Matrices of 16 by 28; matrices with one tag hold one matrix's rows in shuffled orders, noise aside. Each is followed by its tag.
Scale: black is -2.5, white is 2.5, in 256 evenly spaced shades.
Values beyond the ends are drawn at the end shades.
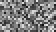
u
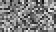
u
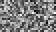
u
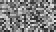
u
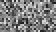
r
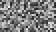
u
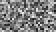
u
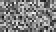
r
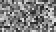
u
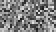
u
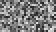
u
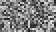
u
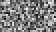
u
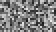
u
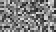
u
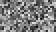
u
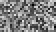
u
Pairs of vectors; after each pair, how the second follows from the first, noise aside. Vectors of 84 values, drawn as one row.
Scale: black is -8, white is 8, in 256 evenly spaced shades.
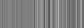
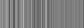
wrapped around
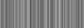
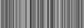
scaled up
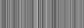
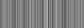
wrapped around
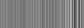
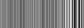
scaled up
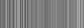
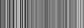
scaled up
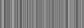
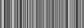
scaled up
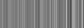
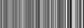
scaled up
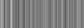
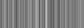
wrapped around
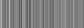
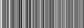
scaled up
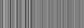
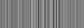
wrapped around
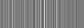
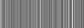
wrapped around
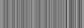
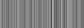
wrapped around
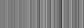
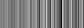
scaled up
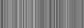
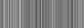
wrapped around
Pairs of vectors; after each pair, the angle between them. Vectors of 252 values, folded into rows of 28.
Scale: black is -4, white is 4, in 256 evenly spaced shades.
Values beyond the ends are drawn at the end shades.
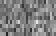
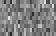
partly opposed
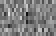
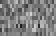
partly opposed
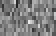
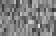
nearly parallel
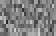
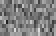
nearly parallel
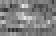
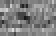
nearly opposite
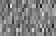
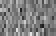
orthogonal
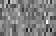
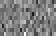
orthogonal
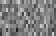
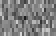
orthogonal
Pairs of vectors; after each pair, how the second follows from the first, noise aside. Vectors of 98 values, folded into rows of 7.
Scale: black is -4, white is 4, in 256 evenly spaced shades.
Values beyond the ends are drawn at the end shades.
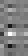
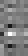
copied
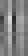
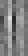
copied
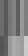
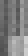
copied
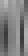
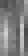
negated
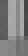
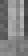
copied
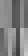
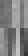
negated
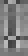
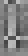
negated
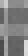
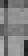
negated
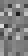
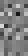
copied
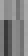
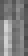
negated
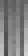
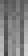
copied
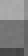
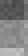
negated
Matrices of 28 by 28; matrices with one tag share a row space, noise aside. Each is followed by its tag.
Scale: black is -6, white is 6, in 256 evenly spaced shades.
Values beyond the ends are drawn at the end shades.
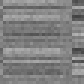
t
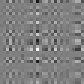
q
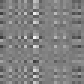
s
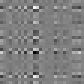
s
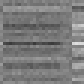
t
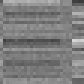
t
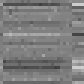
t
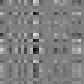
s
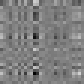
s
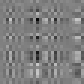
q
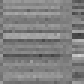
t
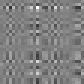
q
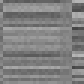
t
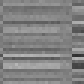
t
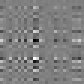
s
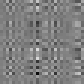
q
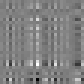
q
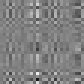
q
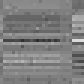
t
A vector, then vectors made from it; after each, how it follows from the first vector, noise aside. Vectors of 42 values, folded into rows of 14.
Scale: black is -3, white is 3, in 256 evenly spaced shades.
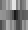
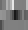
partly zeroed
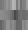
shrunk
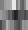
copied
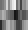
copied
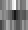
copied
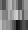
wrapped around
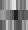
copied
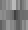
shrunk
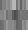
shrunk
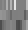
partly zeroed
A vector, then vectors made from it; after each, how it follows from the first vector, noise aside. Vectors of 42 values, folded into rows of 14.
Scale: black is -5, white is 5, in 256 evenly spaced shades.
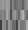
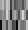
scaled up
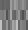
negated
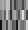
scaled up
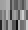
scaled up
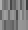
reversed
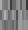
reversed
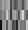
scaled up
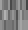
reversed
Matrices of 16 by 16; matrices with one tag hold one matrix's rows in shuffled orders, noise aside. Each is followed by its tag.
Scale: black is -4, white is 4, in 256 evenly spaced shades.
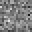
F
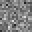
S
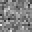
F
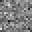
F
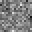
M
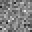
S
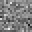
F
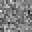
F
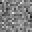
M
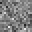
S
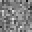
M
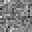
F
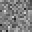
S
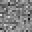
F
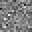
S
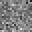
M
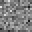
F
